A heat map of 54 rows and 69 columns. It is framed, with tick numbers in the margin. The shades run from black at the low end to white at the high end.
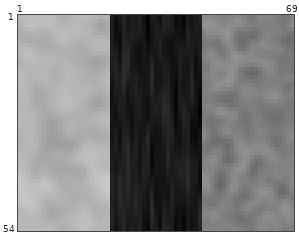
The table splits into one row of 3 panels. Panel 1,1: high, blotchy, faint in contrast. Panel 1,2: very low, streaked downward, faint in contrast. Panel 1,3: middling, blotchy, faint in contrast.
